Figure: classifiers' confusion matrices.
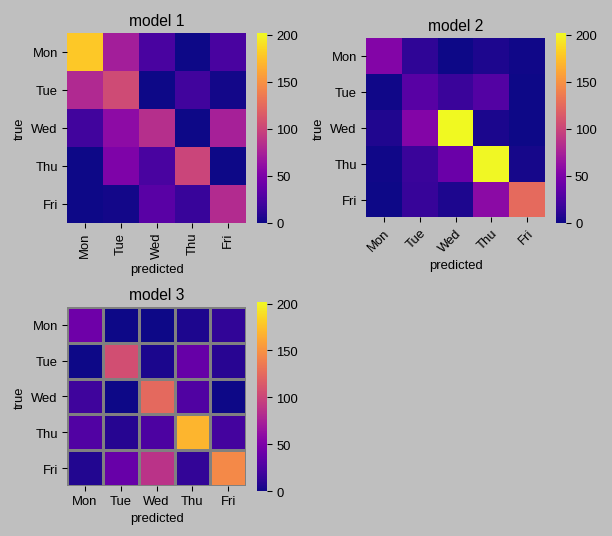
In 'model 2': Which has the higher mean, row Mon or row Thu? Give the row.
Thu
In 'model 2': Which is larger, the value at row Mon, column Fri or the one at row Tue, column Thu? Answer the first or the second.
the second
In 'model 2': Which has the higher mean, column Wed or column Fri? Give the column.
Wed
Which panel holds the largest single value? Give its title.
model 2
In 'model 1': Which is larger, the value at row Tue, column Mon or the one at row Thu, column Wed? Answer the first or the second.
the first
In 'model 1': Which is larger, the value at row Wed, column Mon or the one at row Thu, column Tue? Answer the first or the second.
the second
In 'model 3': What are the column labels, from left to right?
Mon, Tue, Wed, Thu, Fri
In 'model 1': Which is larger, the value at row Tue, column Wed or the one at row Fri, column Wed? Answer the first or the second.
the second
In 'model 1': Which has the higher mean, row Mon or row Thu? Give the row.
Mon
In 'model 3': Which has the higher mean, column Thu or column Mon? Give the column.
Thu
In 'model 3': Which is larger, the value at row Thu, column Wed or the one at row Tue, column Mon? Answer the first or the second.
the first
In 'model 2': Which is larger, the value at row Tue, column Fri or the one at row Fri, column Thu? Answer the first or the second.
the second
